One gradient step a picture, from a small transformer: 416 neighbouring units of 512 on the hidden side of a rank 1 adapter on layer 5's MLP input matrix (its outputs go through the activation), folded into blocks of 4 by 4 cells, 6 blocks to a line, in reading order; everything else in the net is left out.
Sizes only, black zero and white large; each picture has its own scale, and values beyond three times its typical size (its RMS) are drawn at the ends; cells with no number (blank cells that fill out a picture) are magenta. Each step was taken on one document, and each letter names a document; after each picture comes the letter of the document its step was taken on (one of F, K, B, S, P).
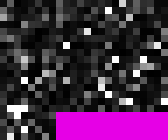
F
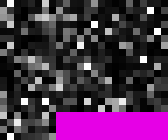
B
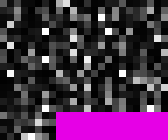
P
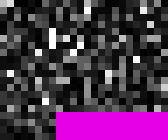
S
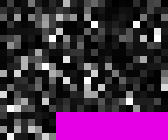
S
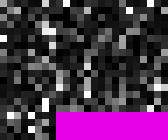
P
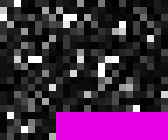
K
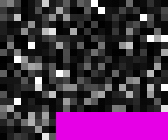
B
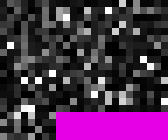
F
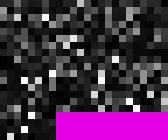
F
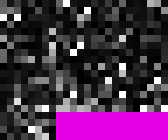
P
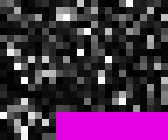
F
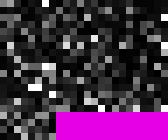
B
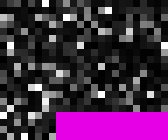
B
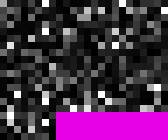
P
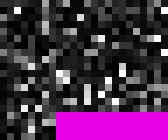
P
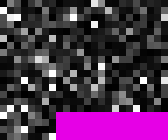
K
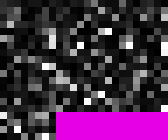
B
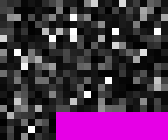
S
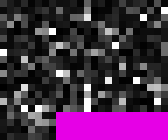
P
